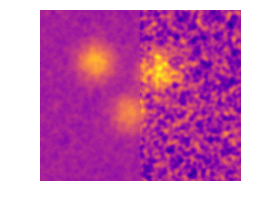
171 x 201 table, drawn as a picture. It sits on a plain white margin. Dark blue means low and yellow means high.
Slope: none. Bumps: three. Seam: vertical, 50% of the way across, the left part calmer. Average level on the scale: 40%. Histogram: skewed, a long tail of high values. Odd rows or columns: none. Stripes: none. Ninth with the highest average: centre.
